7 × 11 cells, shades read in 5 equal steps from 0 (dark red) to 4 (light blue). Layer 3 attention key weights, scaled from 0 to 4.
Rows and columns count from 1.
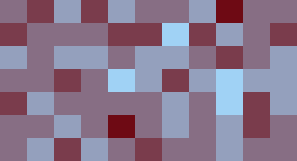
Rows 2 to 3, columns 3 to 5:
2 2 1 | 3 3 2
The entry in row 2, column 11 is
1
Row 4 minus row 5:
1 -1 -1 0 2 1 -2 1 0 2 0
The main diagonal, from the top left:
2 2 3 2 2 2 2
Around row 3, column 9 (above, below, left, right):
3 4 2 2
